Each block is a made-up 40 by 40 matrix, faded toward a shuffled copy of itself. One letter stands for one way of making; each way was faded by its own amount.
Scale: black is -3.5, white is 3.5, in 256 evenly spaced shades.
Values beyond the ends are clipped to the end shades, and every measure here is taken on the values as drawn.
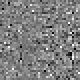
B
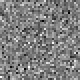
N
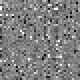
B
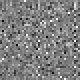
B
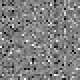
B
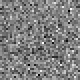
N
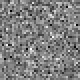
N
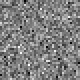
N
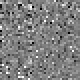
B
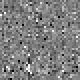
B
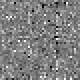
B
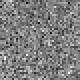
N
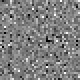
B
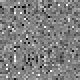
B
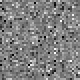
B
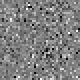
B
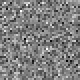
N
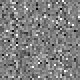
B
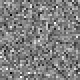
N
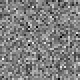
N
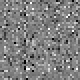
B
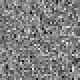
N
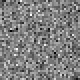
N
